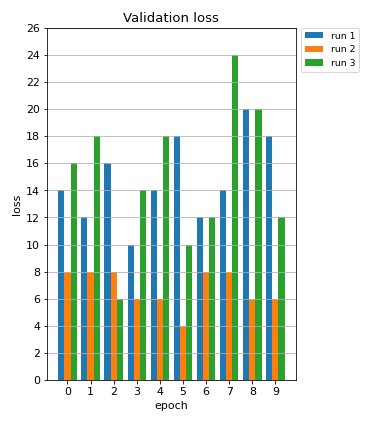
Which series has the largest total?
run 3
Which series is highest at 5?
run 1
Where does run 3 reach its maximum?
7
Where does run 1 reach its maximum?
8
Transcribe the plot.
Title: Validation loss
x-axis: epoch, ticks 0 1 2 3 4 5 6 7 8 9
y-axis: loss, ticks 0 2 4 6 8 10 12 14 16 18 20 22 24 26
Legend: run 1, run 2, run 3
Values:
run 1: 14 12 16 10 14 18 12 14 20 18
run 2: 8 8 8 6 6 4 8 8 6 6
run 3: 16 18 6 14 18 10 12 24 20 12
